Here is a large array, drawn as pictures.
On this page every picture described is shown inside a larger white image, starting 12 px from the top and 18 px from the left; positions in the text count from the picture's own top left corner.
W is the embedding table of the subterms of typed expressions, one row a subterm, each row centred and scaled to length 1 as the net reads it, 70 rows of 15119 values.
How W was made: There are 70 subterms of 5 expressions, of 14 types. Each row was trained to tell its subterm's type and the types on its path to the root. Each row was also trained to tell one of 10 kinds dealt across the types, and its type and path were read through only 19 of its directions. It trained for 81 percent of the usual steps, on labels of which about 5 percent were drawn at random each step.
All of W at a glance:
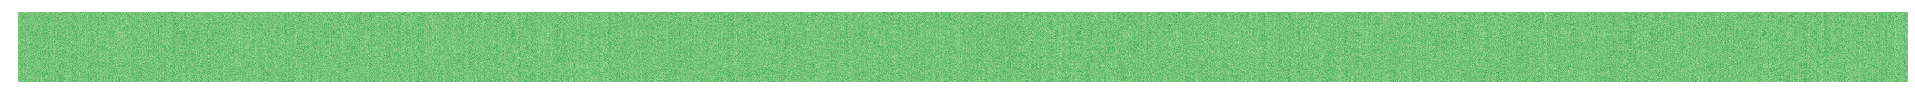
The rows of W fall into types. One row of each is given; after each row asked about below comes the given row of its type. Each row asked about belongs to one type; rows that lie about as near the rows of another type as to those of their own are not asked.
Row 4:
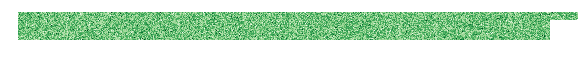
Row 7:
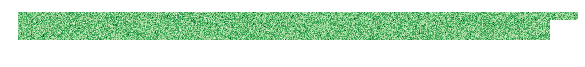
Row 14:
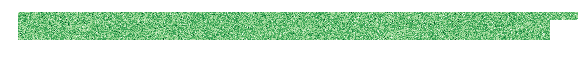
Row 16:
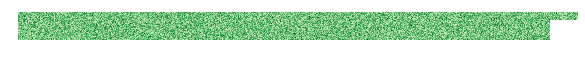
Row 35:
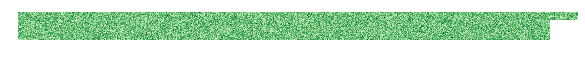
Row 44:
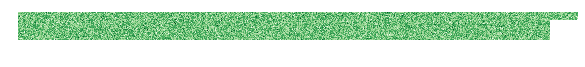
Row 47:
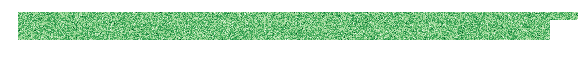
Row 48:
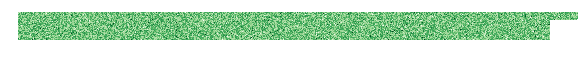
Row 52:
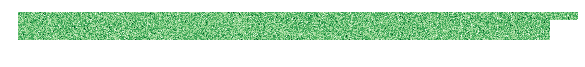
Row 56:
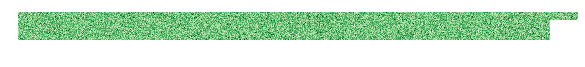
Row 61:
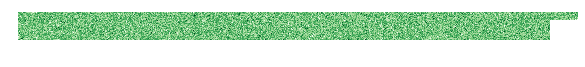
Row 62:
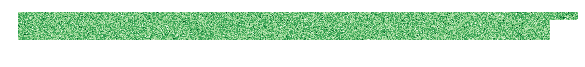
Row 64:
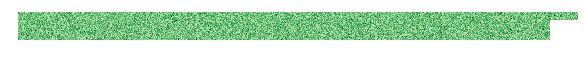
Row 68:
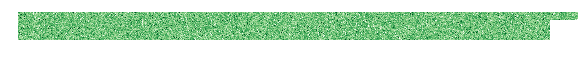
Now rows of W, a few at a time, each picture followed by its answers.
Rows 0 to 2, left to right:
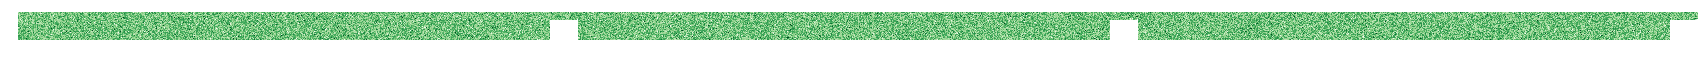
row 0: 44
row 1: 62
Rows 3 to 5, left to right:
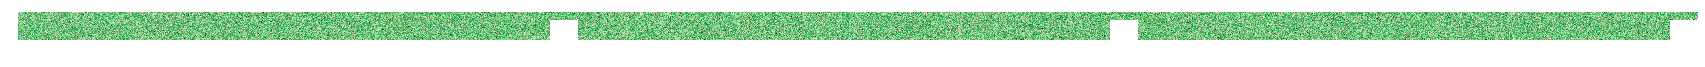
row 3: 64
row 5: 64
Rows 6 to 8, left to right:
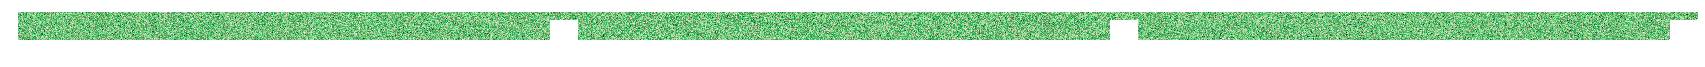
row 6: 62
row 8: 61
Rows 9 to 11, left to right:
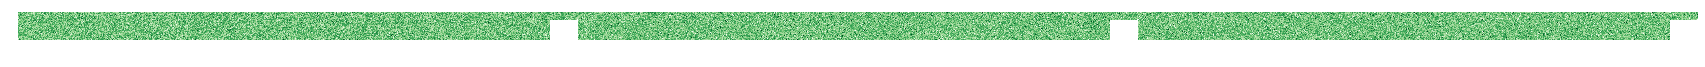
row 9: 68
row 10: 52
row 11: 61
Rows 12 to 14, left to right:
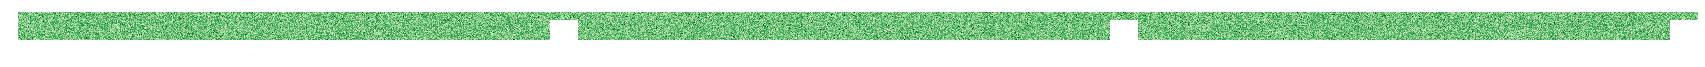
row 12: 35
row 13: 4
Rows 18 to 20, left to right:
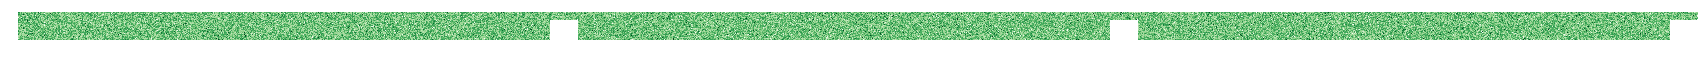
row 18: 48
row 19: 7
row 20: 48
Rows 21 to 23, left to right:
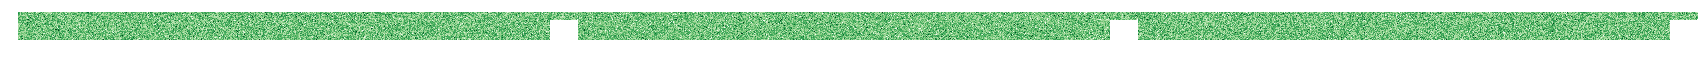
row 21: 48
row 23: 48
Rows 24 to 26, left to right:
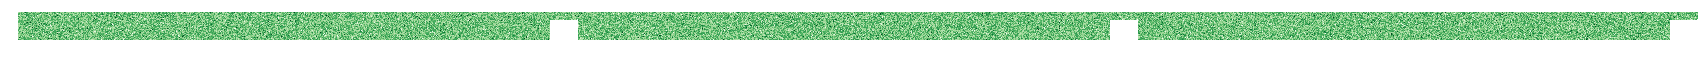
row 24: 48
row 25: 7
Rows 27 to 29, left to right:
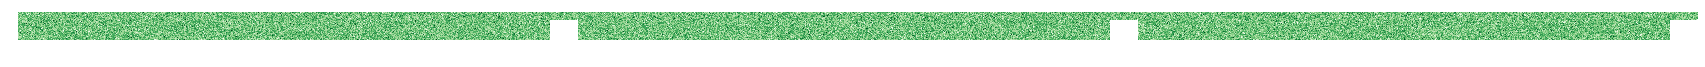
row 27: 47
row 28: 47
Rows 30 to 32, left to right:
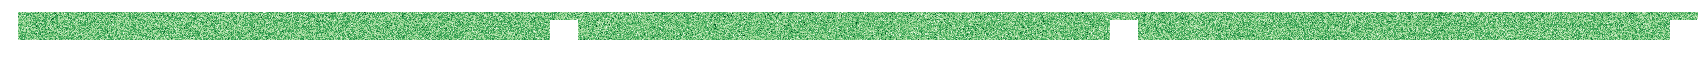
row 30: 35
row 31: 44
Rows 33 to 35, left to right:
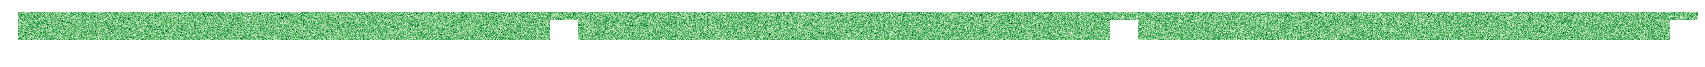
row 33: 16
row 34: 35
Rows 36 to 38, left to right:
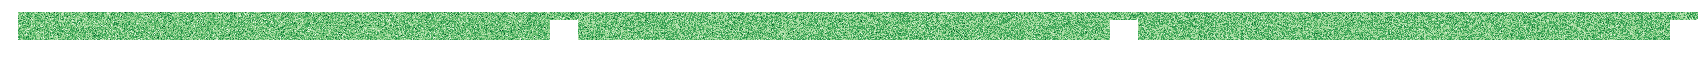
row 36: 44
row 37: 35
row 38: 16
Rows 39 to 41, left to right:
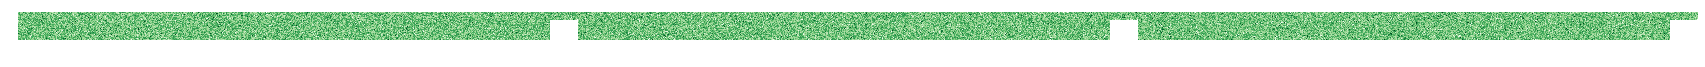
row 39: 64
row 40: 44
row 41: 47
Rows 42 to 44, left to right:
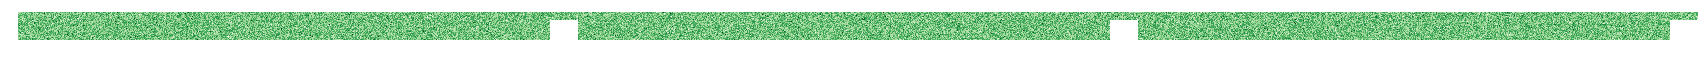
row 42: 62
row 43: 7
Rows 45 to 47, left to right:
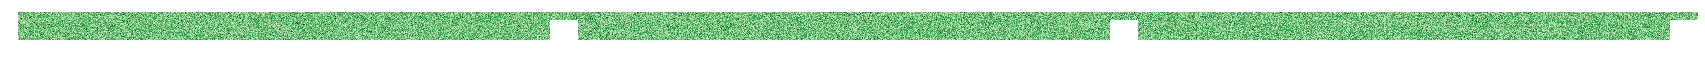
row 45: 52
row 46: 4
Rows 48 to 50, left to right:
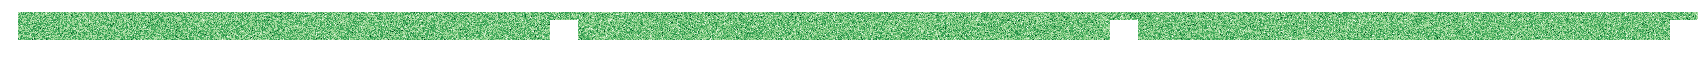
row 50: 47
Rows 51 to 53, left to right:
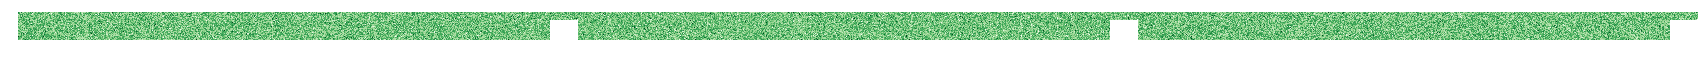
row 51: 64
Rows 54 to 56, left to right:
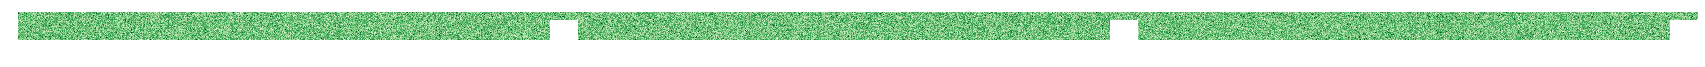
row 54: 35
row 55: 52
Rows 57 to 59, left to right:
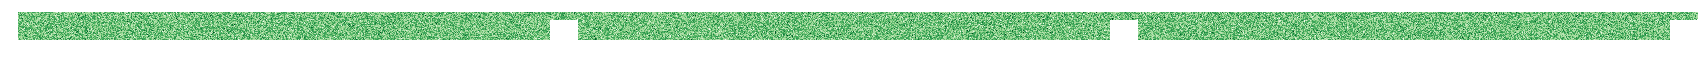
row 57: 68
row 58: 14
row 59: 47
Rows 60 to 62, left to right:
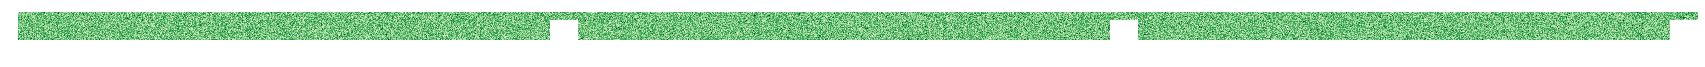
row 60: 7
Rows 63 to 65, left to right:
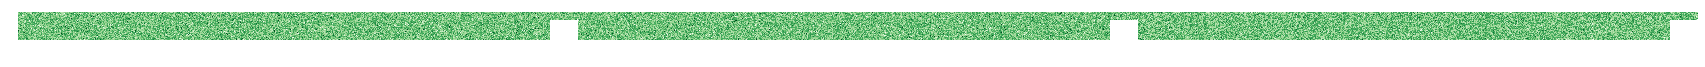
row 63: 7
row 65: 68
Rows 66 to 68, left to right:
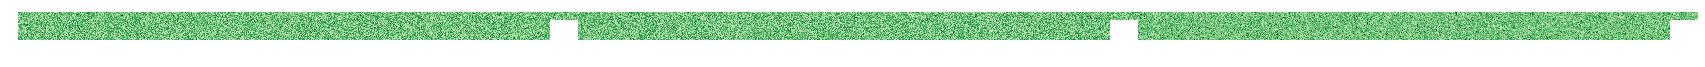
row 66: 52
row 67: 16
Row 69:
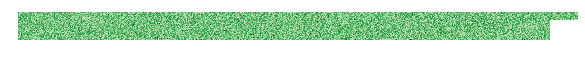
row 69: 4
